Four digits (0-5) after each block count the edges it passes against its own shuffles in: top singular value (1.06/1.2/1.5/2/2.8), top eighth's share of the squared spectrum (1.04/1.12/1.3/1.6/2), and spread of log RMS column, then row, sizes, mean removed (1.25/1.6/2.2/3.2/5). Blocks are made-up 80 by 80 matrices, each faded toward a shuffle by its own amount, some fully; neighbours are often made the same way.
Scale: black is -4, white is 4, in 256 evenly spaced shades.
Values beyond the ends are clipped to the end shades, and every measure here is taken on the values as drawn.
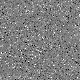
0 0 0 0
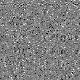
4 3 1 1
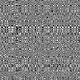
5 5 3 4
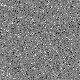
0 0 0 0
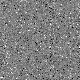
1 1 1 0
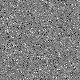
0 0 0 0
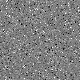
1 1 0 0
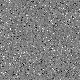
0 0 0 0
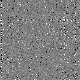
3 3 2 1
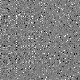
4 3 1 2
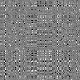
5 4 3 3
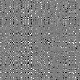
5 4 3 3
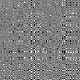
5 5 3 3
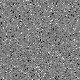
3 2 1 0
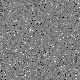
2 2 0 0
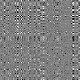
5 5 4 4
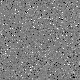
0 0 0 0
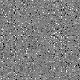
4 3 2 1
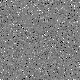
2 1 0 0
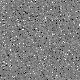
3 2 0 0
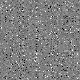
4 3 2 1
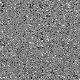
1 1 2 2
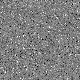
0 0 0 0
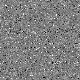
1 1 1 2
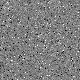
0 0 0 0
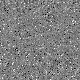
2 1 0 0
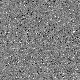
0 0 0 1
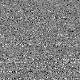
1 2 0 3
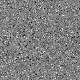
0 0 0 1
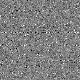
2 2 0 2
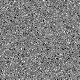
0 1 0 2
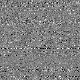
2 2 0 4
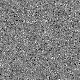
0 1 0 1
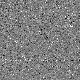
1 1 0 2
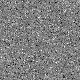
0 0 0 1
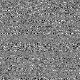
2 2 0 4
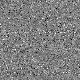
1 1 0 2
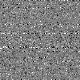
2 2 0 3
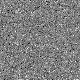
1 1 0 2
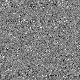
1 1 0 2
